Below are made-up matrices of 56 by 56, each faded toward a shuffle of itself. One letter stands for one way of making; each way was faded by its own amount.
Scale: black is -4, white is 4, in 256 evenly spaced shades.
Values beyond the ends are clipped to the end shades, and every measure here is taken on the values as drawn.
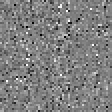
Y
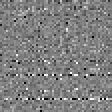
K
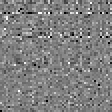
K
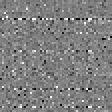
K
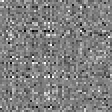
K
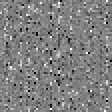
Y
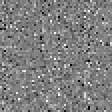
Y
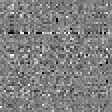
K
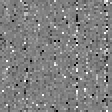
Y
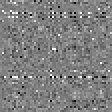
K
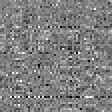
K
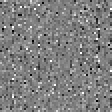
Y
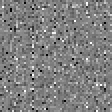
Y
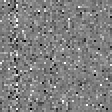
Y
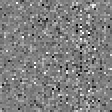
Y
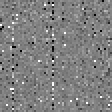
Y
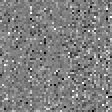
Y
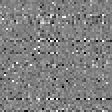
K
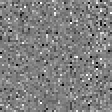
Y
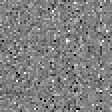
Y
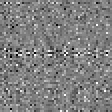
K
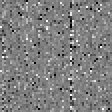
Y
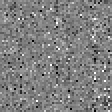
Y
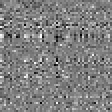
K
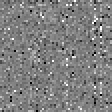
Y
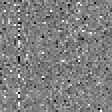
Y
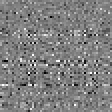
K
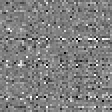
K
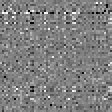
K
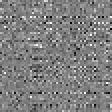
K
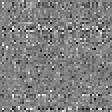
K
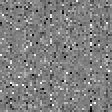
Y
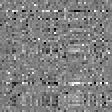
K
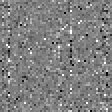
Y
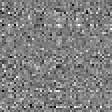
K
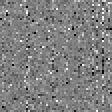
Y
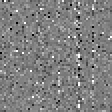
Y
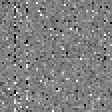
Y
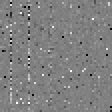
Y
